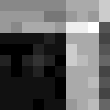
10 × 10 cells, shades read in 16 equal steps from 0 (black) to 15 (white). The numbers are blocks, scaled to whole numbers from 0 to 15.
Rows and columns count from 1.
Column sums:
33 29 34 37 33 28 106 105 106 63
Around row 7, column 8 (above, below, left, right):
11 10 10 10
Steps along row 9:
same same same same down up same same down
